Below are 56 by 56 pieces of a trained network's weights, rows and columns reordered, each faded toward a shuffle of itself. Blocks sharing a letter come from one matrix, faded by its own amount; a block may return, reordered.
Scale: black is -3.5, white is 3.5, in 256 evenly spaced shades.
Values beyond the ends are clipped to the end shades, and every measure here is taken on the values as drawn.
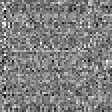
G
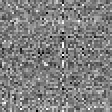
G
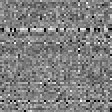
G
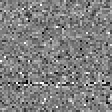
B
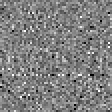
B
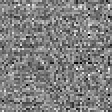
G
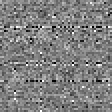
G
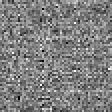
G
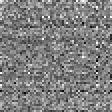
G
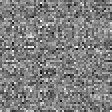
G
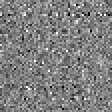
B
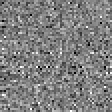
B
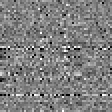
G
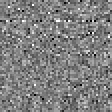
B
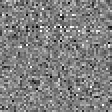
B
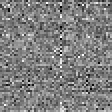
G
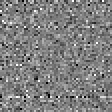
B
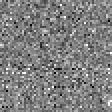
B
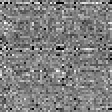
G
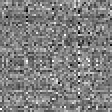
G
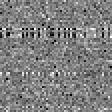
G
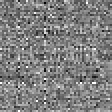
G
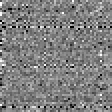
G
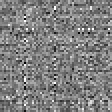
G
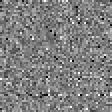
B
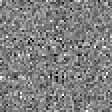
B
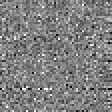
B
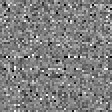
B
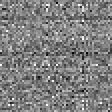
G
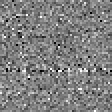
B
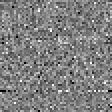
B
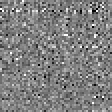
B
